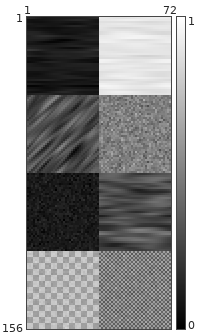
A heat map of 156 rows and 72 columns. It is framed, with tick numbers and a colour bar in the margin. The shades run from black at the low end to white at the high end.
The table splits into 4 rows of 2 panels. Panel 1,1: very low, streaked across, faint in contrast. Panel 1,2: very high, streaked across, faint in contrast. Panel 2,1: low, slanting up to the right. Panel 2,2: middling, fine-grained. Panel 3,1: very low, fine-grained, faint in contrast. Panel 3,2: low, streaked across. Panel 4,1: high, checkered. Panel 4,2: middling, checkered, strong in contrast.
